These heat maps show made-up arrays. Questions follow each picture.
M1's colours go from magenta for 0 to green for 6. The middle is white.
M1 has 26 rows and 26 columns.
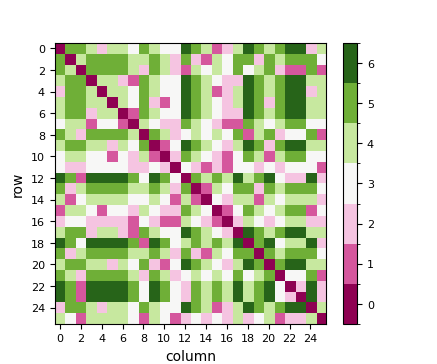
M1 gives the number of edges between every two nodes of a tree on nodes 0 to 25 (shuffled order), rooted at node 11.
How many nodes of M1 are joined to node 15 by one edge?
4
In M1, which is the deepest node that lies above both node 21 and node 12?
25
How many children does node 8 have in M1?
1
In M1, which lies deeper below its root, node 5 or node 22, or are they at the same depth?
the same depth
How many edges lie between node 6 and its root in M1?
3
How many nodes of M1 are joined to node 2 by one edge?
4
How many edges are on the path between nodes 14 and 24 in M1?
4
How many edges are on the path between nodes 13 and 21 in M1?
4
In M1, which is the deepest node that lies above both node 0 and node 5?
16
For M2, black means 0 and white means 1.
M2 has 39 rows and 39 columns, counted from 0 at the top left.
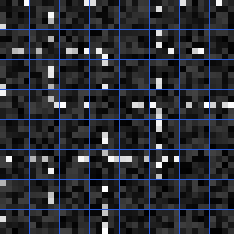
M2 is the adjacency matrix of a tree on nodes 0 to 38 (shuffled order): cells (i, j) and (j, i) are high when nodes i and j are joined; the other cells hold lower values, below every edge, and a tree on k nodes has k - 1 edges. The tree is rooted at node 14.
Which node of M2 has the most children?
26
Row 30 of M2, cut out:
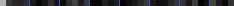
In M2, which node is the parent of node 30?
0
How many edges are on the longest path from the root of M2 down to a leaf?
2
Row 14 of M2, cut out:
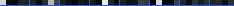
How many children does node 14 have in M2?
4
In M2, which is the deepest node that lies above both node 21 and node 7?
26
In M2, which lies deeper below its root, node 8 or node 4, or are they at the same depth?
node 4
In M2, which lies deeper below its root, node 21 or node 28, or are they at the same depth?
the same depth
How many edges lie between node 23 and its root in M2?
2
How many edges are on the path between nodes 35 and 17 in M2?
1
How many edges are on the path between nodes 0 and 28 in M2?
3
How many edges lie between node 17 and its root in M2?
1
